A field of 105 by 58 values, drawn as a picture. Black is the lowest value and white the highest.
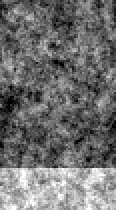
Seam: horizontal, 80% of the way down, the bottom part higher. Stripes: none. Grain: blotchy.
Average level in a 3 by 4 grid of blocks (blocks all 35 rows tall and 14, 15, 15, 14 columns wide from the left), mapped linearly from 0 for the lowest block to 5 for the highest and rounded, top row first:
2111
0111
5554
